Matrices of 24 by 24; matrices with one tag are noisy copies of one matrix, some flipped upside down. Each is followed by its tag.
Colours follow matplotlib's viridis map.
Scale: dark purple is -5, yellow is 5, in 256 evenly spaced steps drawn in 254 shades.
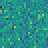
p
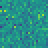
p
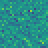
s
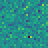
s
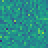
p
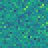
s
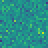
p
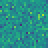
p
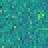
p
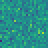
p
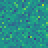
s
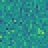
p
